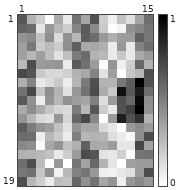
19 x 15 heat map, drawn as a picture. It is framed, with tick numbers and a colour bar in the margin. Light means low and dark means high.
Odd rows or columns: none. Odd patch: higher, in the middle right. Roughest part: middle right. Stripes: upright, repeating 2 times. Ninth with the highest average: middle right.
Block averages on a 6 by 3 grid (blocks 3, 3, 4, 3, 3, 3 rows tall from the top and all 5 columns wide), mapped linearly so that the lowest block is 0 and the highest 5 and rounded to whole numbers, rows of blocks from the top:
121
120
115
114
010
120
